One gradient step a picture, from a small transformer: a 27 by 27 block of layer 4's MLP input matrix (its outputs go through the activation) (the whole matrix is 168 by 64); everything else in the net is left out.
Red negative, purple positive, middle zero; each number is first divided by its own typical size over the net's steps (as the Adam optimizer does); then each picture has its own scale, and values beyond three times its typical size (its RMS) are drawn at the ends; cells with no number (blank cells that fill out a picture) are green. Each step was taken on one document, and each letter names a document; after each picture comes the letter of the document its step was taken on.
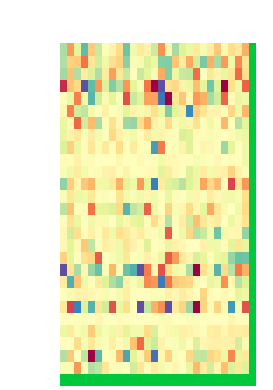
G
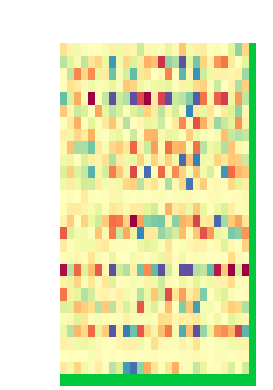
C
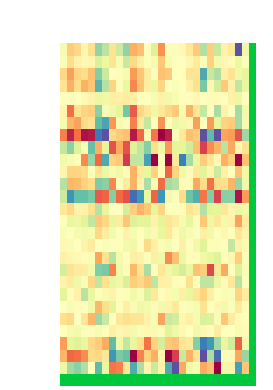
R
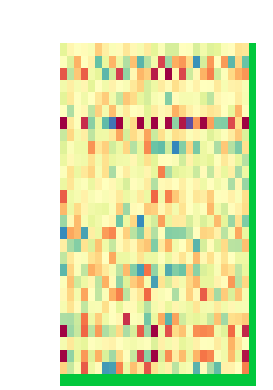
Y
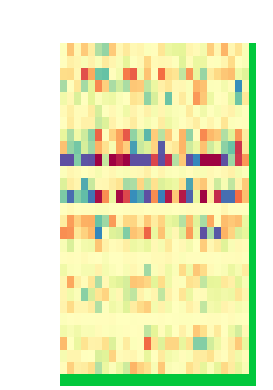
R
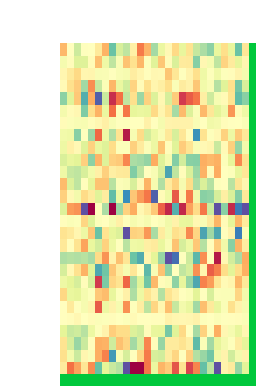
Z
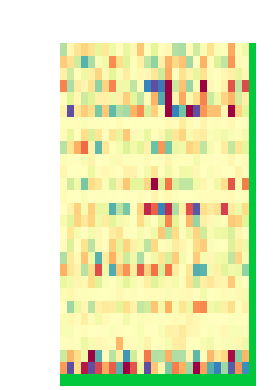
G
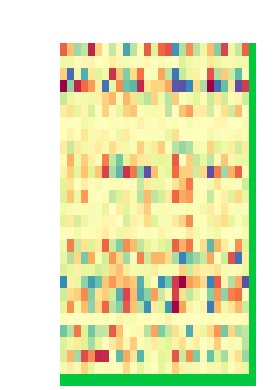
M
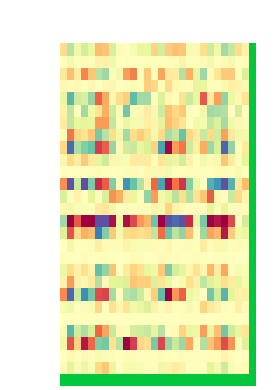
R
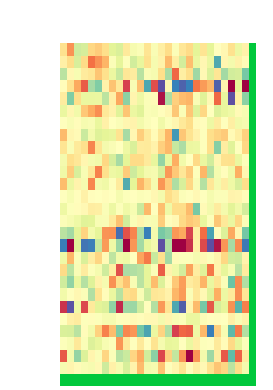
M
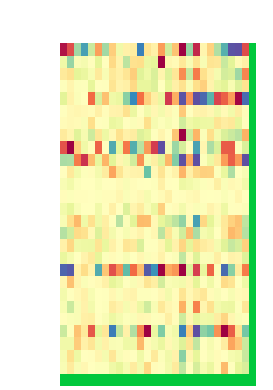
C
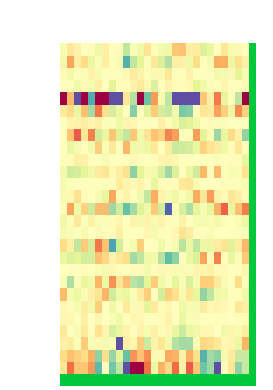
Z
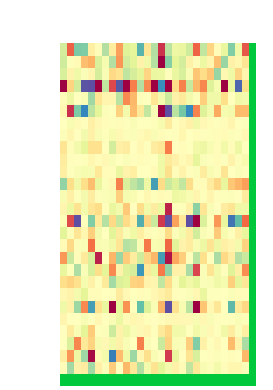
G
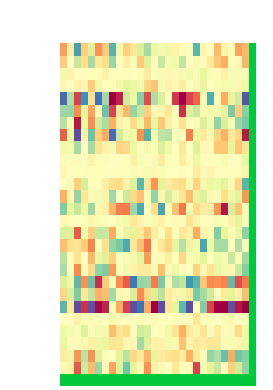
Z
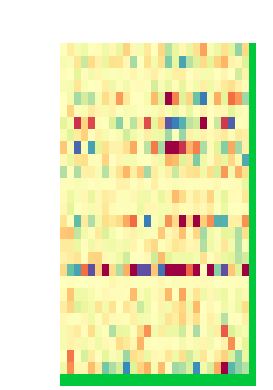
C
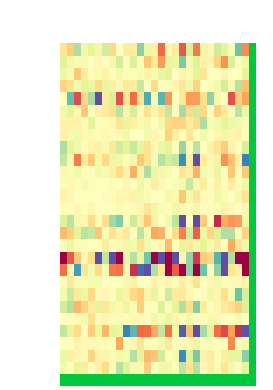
C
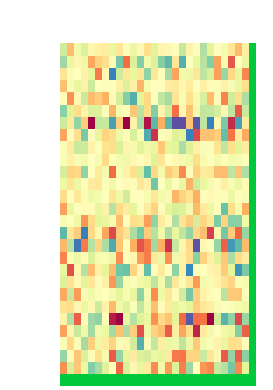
Y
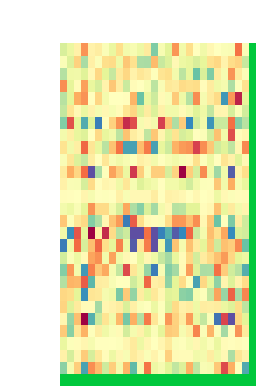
Y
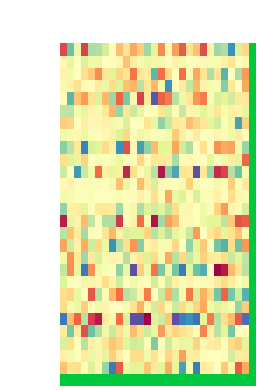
Y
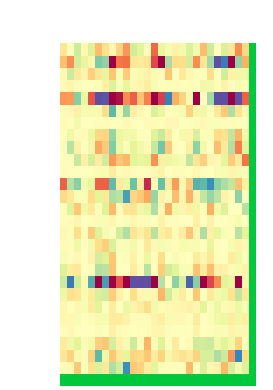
Z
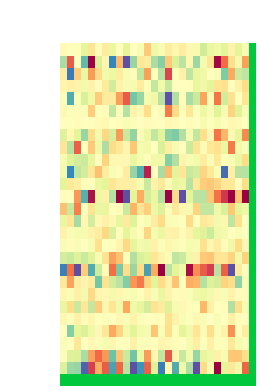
Z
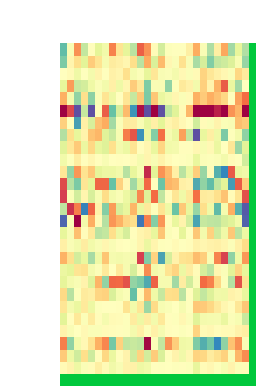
Z
